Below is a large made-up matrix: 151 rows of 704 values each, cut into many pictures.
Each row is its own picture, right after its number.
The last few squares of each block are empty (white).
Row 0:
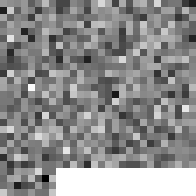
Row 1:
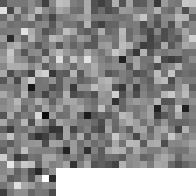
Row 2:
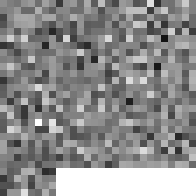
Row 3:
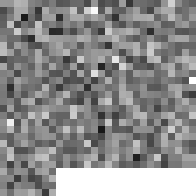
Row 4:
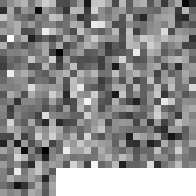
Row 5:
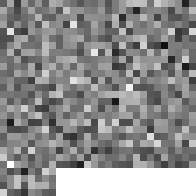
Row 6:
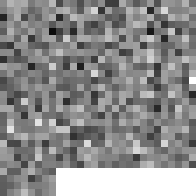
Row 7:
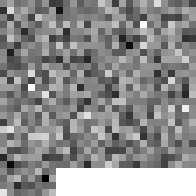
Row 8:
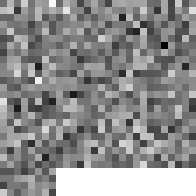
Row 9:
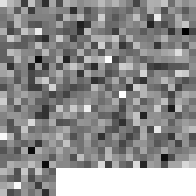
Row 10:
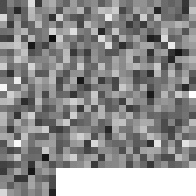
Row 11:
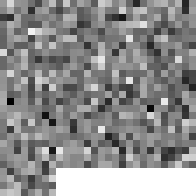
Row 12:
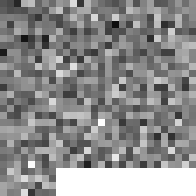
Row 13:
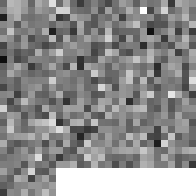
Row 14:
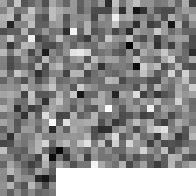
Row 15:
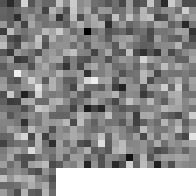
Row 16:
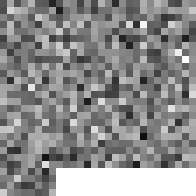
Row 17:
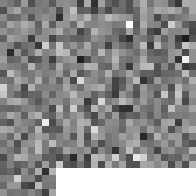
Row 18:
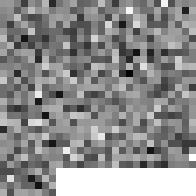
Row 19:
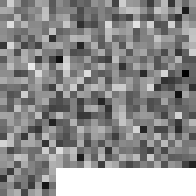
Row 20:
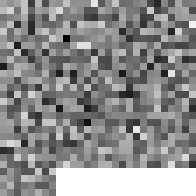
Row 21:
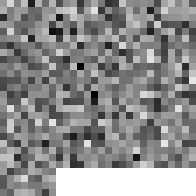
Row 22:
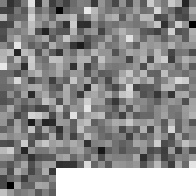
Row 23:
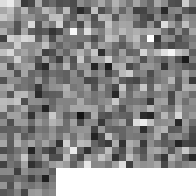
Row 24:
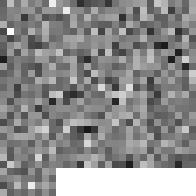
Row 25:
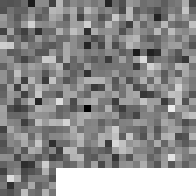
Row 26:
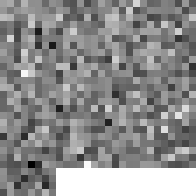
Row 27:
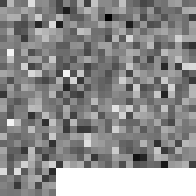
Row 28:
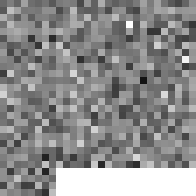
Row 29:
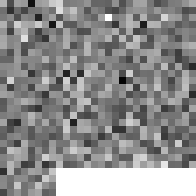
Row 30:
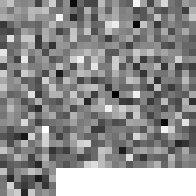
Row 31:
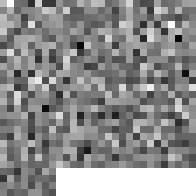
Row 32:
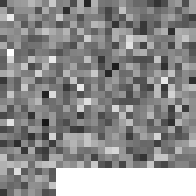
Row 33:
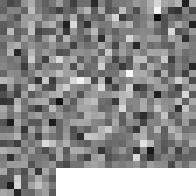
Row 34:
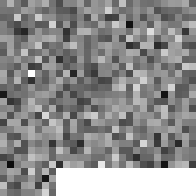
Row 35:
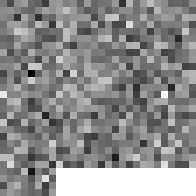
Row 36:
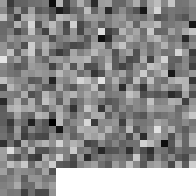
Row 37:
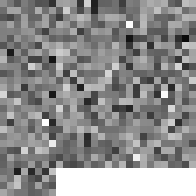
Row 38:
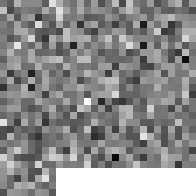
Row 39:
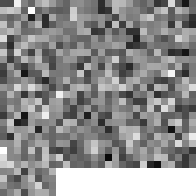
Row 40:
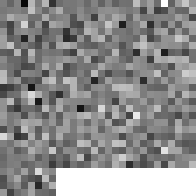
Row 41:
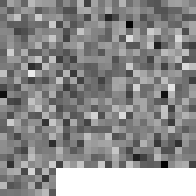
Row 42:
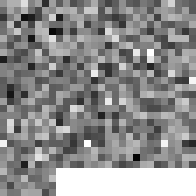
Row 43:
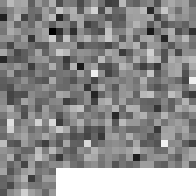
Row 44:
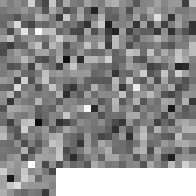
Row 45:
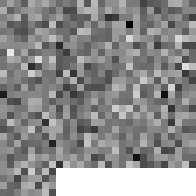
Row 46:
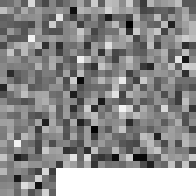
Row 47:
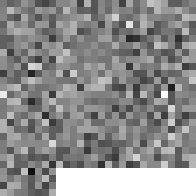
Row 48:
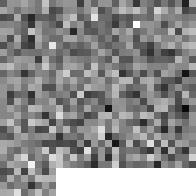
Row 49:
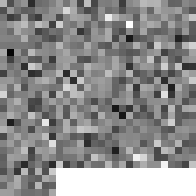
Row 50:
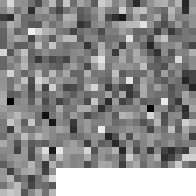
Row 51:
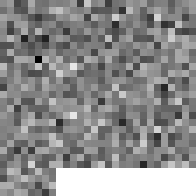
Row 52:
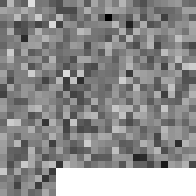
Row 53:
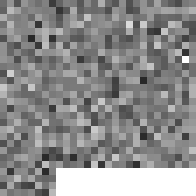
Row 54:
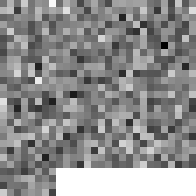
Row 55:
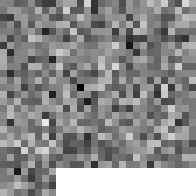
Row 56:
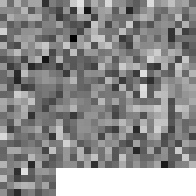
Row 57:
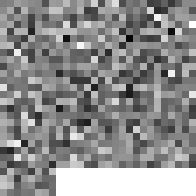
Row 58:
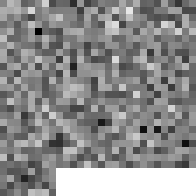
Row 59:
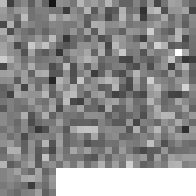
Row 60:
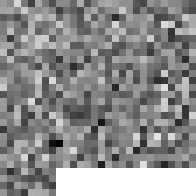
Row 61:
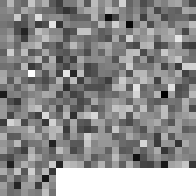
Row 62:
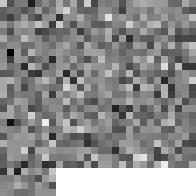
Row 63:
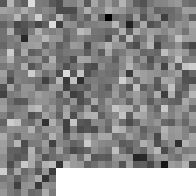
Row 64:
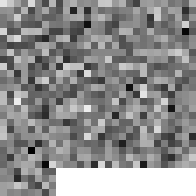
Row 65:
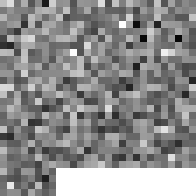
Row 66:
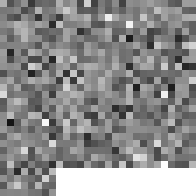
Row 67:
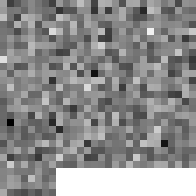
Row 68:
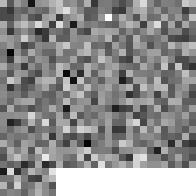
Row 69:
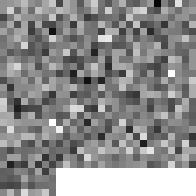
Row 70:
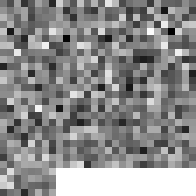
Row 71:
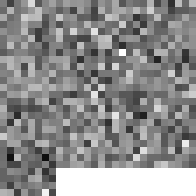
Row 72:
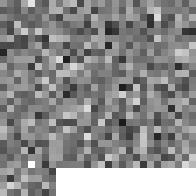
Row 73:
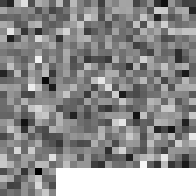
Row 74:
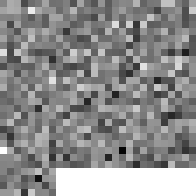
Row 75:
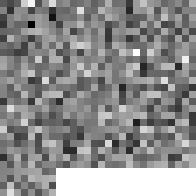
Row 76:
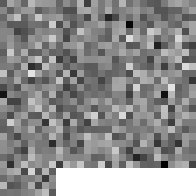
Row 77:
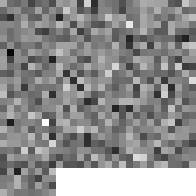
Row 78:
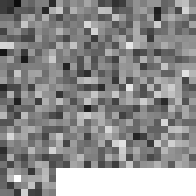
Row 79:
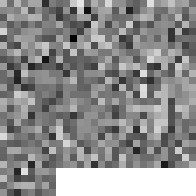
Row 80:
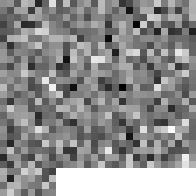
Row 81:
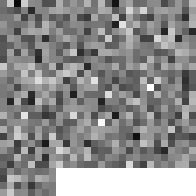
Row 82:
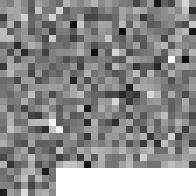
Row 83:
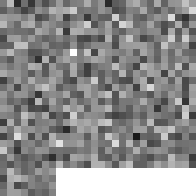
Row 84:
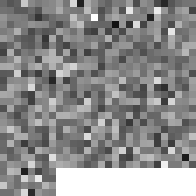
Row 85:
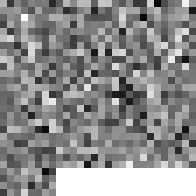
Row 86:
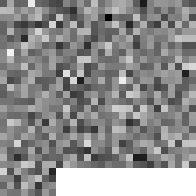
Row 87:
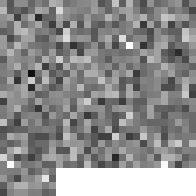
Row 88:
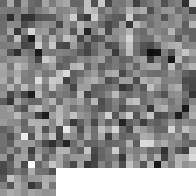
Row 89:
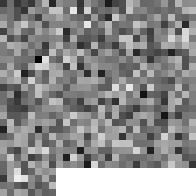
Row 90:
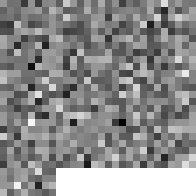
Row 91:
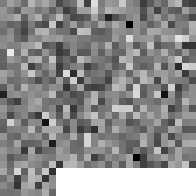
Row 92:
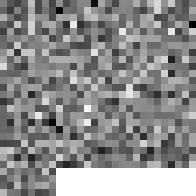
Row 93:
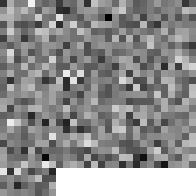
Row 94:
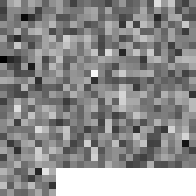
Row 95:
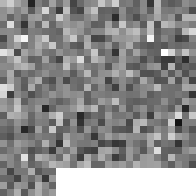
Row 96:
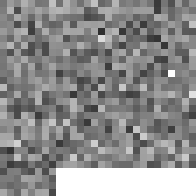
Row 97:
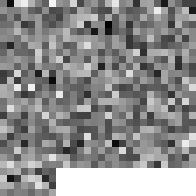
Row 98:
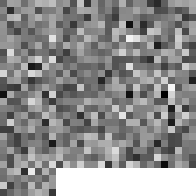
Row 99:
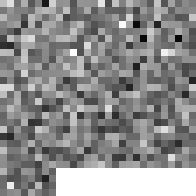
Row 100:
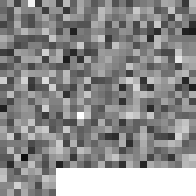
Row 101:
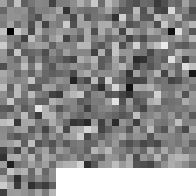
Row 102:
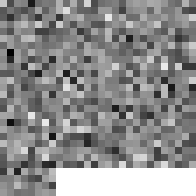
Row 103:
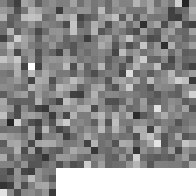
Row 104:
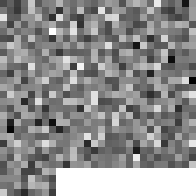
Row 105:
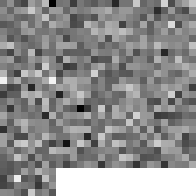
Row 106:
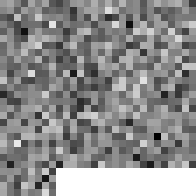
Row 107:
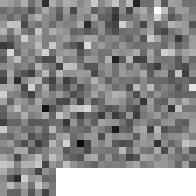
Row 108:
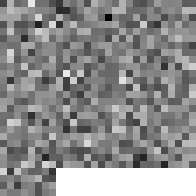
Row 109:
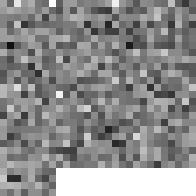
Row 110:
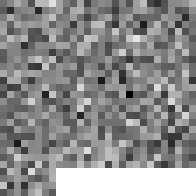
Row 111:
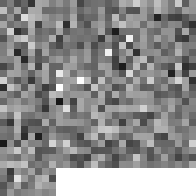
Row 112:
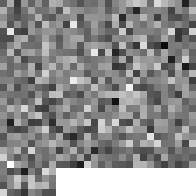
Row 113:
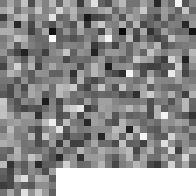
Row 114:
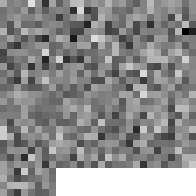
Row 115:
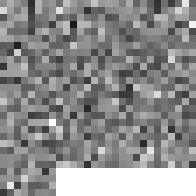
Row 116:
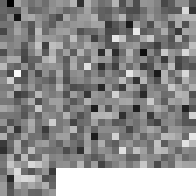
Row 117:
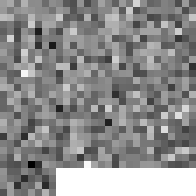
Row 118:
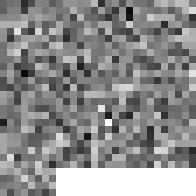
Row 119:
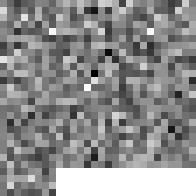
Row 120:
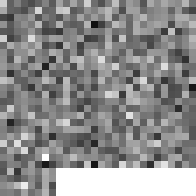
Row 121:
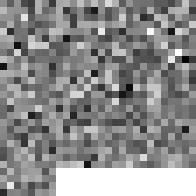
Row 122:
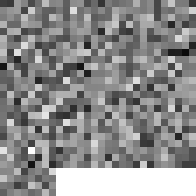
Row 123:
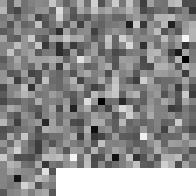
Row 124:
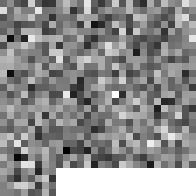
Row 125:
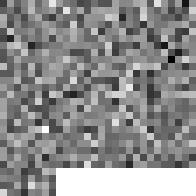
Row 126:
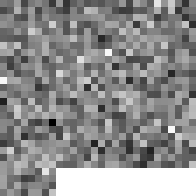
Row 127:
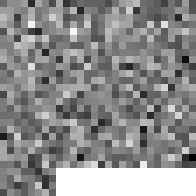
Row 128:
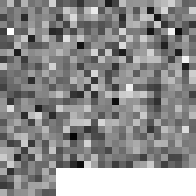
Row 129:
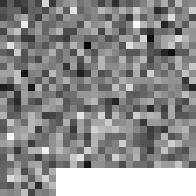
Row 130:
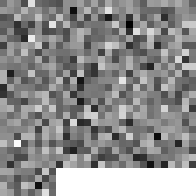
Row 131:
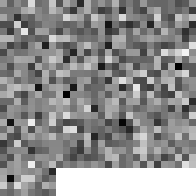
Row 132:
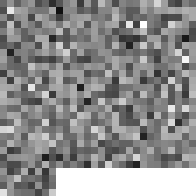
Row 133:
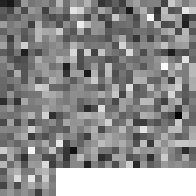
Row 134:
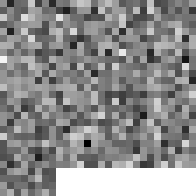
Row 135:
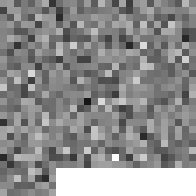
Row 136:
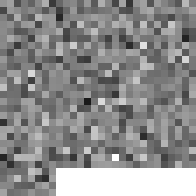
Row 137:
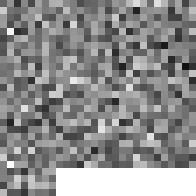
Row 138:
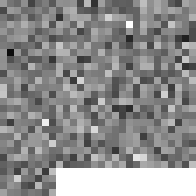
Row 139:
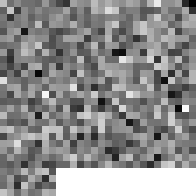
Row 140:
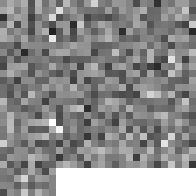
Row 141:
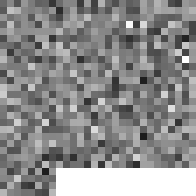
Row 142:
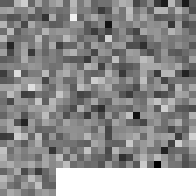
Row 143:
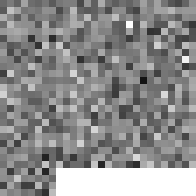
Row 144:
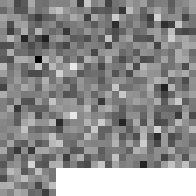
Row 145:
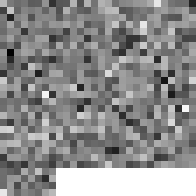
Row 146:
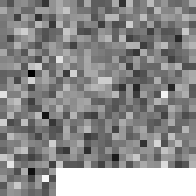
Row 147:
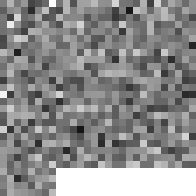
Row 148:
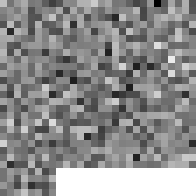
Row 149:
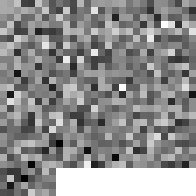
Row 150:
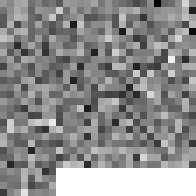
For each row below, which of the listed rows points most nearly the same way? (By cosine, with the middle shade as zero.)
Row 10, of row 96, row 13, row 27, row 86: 96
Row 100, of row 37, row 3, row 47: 3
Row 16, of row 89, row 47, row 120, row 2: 47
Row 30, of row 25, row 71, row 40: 40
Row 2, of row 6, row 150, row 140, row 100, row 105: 6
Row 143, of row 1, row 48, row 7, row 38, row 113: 7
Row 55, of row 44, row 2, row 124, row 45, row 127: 124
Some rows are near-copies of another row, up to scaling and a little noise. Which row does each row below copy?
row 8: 54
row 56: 79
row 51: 144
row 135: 136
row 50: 11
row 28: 143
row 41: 76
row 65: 99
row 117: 26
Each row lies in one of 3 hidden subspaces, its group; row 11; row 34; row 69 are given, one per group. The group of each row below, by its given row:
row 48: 11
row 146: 34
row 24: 69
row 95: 11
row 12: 11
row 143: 34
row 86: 34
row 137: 69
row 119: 69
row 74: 11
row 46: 34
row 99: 11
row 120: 34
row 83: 11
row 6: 69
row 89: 11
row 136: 34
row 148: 69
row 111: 69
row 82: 69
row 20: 69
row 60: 11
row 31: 11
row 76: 34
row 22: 69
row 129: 11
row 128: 69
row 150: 69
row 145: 34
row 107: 11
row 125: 69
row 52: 34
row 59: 69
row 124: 34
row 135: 34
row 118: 11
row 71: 69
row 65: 11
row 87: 34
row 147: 11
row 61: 34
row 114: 11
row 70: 69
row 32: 34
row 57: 69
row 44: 11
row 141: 34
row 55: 34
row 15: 11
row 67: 69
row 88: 11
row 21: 69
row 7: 34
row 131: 11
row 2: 69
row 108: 34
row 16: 34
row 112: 69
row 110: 34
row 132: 34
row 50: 11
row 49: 34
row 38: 34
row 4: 34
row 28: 34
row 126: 69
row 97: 11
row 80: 11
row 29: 34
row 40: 11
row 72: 11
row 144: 11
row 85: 69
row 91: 34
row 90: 11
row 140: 69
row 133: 11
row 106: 34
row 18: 11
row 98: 34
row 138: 34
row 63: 34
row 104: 69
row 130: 34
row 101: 69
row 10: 69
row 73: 11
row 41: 34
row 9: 11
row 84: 11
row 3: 69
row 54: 69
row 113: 69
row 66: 34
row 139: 34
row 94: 69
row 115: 69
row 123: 34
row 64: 11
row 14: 11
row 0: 34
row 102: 34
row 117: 11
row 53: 34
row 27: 34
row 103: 69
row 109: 11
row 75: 11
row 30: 11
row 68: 34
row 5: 69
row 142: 11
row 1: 34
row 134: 69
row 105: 11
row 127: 11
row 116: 11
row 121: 69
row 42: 69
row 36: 69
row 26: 11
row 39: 11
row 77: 34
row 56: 11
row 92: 69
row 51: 11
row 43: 69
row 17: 34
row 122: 11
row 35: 34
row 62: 34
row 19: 11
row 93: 34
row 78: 11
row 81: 11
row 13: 69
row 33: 69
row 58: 11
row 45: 34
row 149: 11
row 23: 11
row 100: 11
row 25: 11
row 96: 69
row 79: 11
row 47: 34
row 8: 69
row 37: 34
